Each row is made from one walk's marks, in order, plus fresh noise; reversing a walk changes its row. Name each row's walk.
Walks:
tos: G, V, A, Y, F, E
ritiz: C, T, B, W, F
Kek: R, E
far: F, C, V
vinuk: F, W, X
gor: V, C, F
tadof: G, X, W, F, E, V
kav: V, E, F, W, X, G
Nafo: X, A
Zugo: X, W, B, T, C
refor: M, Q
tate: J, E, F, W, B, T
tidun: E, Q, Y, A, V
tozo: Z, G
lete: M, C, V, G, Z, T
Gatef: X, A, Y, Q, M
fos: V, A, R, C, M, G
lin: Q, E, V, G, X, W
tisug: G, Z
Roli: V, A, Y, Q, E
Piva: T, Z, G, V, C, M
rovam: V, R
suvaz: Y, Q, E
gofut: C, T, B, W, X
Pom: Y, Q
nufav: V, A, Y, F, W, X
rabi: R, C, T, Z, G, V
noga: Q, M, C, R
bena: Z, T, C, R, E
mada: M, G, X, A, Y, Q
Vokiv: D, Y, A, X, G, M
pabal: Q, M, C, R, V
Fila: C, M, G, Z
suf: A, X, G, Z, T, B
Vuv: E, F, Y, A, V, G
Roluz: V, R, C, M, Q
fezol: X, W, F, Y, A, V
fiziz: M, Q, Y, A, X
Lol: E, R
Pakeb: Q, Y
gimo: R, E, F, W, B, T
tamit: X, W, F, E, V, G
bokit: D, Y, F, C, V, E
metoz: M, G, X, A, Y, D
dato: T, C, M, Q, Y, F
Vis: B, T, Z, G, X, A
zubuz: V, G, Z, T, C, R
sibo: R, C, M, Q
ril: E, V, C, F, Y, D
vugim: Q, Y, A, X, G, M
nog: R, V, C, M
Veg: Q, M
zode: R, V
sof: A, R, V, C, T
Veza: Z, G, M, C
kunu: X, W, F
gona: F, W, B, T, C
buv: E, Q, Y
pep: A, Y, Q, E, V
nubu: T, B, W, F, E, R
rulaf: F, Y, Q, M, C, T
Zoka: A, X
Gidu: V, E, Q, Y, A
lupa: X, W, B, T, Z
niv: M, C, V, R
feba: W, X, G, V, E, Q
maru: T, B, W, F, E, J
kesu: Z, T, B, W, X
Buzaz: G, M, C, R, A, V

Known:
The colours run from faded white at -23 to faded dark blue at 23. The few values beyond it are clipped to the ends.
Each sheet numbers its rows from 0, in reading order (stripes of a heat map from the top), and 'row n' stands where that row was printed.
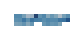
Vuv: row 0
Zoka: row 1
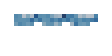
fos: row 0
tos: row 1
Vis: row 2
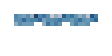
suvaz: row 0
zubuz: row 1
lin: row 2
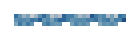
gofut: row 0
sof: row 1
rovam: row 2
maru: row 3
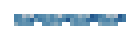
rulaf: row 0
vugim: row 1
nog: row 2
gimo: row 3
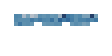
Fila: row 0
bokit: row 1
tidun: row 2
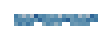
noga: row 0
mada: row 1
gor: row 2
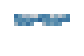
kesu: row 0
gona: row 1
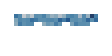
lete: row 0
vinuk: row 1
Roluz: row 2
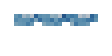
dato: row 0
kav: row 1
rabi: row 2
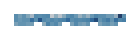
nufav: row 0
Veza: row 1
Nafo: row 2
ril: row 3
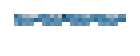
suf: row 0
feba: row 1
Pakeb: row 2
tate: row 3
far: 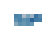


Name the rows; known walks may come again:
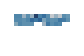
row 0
sibo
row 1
lete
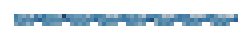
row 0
mada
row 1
pep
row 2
Veg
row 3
tisug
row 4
Vokiv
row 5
Piva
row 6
tozo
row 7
kesu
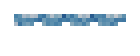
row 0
Vis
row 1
niv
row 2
nubu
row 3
ritiz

